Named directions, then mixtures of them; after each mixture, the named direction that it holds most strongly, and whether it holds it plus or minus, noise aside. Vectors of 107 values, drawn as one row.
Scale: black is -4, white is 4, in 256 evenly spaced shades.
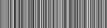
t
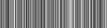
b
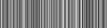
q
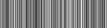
b, plus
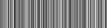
t, plus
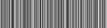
t, minus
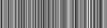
b, plus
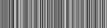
t, minus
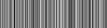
b, minus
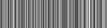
t, plus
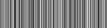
t, plus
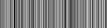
t, plus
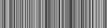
b, minus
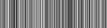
b, minus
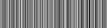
t, minus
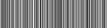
t, minus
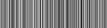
t, minus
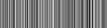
b, minus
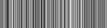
b, plus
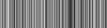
b, minus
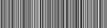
q, minus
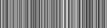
q, plus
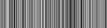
b, minus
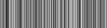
b, plus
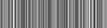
q, minus
